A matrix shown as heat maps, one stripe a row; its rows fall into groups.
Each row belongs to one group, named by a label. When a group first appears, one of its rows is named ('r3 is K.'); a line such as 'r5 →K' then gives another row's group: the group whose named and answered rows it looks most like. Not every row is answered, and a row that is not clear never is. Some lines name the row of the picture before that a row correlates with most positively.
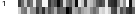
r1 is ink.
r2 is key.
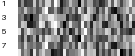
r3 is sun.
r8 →ink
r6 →sun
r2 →ink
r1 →sun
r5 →key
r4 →sun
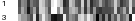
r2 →sun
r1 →sun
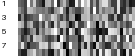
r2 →key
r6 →key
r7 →sun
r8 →key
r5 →sun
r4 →key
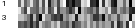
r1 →key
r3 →ink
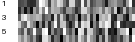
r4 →key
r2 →sun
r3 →key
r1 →sun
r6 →ink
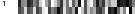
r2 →ink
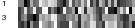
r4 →sun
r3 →sun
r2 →ink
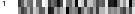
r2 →key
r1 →ink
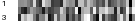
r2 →key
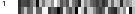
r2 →ink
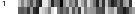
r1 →ink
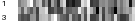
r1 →key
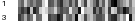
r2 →sun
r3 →ink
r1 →ink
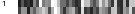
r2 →sun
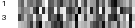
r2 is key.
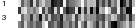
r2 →key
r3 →ink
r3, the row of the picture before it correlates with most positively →4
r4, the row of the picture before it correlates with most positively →1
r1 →ink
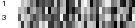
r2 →key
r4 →ink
